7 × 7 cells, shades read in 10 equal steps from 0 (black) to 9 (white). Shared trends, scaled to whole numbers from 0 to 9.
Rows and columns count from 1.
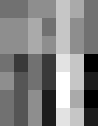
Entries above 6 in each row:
1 1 1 2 2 1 2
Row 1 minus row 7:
0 1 0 4 -1 -1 3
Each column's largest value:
5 5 6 5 9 7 4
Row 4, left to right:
4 2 4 2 8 7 0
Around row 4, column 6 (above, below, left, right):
5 7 8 0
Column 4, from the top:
5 4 5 2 2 1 1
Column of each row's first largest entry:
5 5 5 5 5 5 5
